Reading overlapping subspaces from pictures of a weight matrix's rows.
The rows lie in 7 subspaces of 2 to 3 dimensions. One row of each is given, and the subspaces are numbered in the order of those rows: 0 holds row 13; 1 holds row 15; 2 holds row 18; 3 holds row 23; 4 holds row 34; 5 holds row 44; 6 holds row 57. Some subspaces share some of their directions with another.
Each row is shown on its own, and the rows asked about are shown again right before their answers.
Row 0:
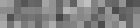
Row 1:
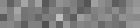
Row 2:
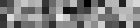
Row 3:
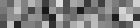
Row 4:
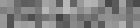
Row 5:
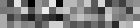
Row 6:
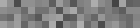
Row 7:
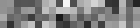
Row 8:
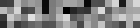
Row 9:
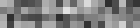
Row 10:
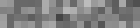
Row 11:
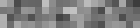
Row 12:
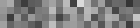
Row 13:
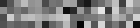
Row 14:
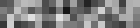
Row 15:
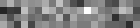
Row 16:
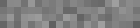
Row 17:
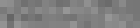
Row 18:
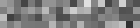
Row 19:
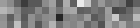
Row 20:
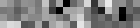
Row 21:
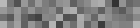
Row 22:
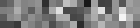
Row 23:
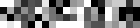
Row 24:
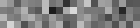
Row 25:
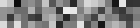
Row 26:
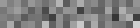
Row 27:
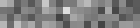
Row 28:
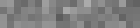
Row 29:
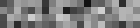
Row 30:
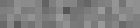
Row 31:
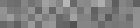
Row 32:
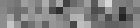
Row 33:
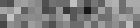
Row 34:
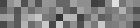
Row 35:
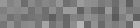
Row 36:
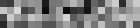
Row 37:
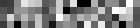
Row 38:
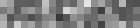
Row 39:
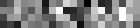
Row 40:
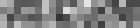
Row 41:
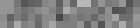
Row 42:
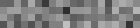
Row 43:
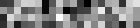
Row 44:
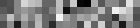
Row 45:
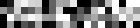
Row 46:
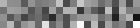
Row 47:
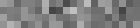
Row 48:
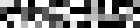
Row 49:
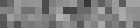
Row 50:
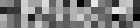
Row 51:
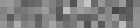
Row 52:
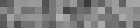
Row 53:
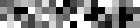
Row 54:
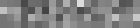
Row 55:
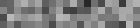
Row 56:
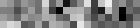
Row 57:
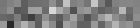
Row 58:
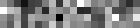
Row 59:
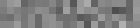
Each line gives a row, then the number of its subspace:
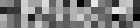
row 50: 5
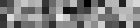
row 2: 2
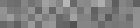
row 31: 3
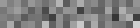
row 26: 0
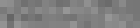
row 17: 3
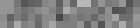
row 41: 5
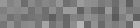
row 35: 0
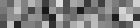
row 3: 0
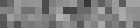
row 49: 6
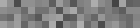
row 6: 4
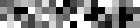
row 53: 6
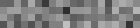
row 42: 2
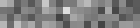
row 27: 2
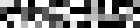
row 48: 2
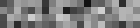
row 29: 1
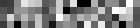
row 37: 5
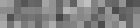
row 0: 1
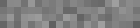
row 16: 4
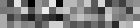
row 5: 4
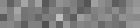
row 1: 4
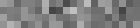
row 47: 6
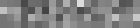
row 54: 1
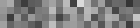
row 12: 1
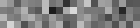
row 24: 6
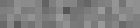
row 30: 2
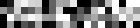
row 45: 0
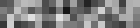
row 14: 6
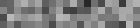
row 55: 2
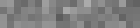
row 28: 4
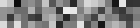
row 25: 4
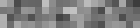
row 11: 5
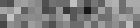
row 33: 1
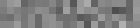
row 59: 5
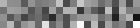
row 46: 0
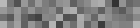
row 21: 4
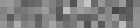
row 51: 5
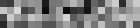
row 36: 1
